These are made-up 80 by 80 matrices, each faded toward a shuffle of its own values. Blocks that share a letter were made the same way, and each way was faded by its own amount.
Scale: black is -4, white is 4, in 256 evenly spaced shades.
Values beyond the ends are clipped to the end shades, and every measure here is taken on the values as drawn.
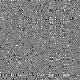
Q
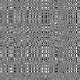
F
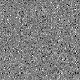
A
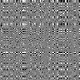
F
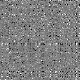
Q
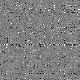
Q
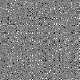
Q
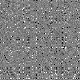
Q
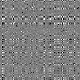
F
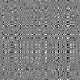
F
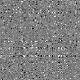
Q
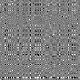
F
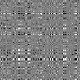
F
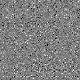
A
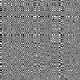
F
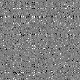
Q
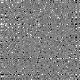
Q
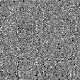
A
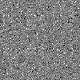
A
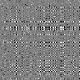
F
